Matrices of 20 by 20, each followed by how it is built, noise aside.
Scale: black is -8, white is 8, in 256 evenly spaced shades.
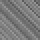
Toeplitz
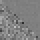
lower triangular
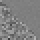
lower triangular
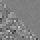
lower triangular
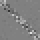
banded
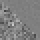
lower triangular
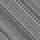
Toeplitz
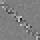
banded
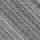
Toeplitz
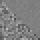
lower triangular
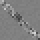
banded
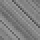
Toeplitz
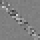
banded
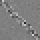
banded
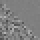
lower triangular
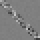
banded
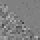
lower triangular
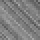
Toeplitz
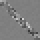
banded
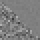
lower triangular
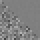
lower triangular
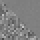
lower triangular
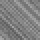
Toeplitz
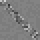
banded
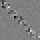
banded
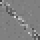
banded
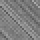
Toeplitz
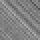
Toeplitz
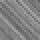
Toeplitz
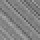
Toeplitz
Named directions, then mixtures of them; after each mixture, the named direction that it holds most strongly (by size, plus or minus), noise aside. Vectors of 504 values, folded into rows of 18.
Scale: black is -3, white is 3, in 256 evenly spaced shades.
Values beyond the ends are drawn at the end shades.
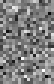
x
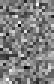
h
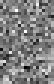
h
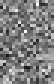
h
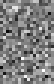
x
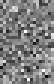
x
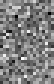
x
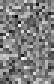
h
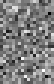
x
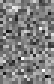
x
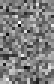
h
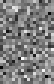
x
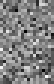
x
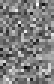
h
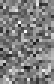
h
